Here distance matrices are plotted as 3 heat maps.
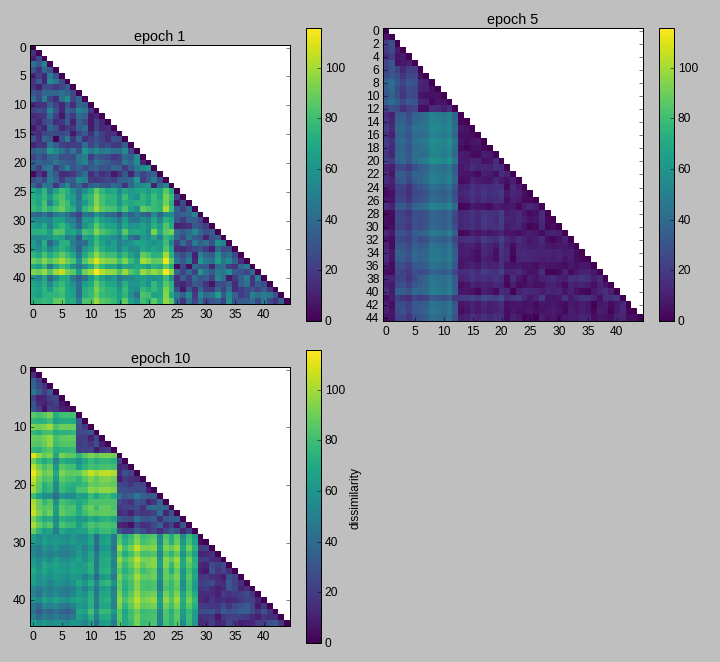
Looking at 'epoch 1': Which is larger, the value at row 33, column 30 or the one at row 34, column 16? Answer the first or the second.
the second
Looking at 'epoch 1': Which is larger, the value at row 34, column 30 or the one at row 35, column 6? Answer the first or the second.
the second
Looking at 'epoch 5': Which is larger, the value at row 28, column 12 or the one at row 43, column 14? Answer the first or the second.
the first
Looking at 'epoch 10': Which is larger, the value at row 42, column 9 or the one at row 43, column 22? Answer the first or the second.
the first
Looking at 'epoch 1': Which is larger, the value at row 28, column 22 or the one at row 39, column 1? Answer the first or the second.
the second
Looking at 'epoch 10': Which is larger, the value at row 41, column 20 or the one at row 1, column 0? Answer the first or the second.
the first
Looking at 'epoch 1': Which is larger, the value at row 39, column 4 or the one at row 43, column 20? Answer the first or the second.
the first
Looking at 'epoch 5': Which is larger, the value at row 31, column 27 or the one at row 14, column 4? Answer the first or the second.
the second
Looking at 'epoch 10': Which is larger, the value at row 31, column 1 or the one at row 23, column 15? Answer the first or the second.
the first
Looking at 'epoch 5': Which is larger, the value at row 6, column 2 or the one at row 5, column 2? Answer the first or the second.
the first
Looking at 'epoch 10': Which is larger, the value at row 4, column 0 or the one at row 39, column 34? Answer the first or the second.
the first
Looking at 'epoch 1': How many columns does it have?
45
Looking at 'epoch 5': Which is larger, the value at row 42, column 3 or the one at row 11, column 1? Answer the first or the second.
the second
